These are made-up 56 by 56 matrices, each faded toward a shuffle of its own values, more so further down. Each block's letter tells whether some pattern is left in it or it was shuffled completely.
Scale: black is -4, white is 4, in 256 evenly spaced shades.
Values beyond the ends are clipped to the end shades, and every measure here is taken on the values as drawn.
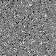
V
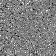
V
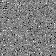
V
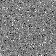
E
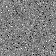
E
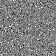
E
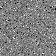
E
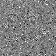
V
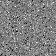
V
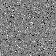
V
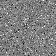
V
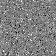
E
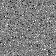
E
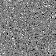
V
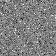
E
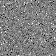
E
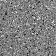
E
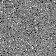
E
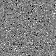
V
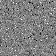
V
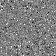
V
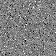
E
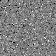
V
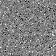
E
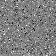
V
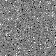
V
